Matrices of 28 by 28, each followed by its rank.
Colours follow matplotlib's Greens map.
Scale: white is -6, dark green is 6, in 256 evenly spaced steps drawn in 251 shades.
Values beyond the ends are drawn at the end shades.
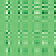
one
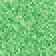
full rank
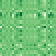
two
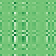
one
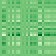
one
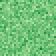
full rank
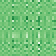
two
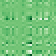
two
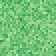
full rank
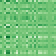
two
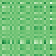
one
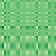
one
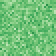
full rank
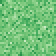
full rank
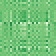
two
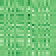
two
